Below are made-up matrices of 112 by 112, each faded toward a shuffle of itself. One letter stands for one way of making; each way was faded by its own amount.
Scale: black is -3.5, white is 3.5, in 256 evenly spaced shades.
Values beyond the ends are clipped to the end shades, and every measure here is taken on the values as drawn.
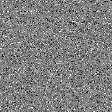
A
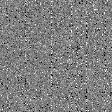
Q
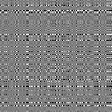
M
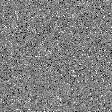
A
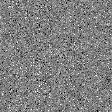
Q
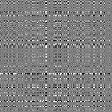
M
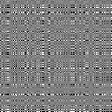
M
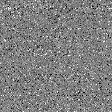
A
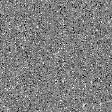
Q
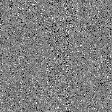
Q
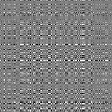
M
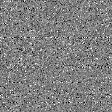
A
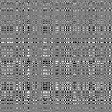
M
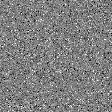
A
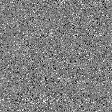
A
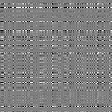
M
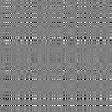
M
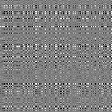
M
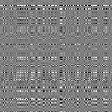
M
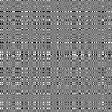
M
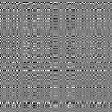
M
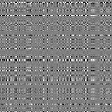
M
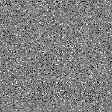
A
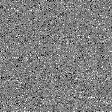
A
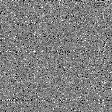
A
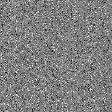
Q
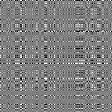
M
